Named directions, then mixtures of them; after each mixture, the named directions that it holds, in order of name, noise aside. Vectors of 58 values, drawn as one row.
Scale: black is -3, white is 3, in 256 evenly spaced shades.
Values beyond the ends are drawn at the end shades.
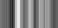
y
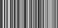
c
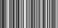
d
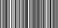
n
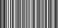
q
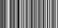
c, d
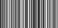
c, d, n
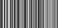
c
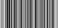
q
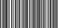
n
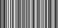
q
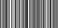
n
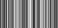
n, q, y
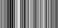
d, n, y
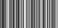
d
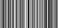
c, n, q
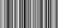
d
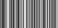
d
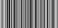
q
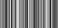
n, y
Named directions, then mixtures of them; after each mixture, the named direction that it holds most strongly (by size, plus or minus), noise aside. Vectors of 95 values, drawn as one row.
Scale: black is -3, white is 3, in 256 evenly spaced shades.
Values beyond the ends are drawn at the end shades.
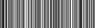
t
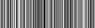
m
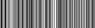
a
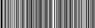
a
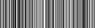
m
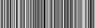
m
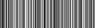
t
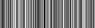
m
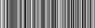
a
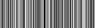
m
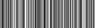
t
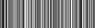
t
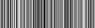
m
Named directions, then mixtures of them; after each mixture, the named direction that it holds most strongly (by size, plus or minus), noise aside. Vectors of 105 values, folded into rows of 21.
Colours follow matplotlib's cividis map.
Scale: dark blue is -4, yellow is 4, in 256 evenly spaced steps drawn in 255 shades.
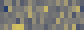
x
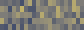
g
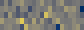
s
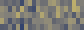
g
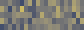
g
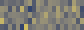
g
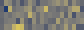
x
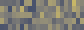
g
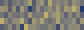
s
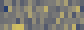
x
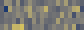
x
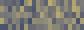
g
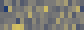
x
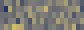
x
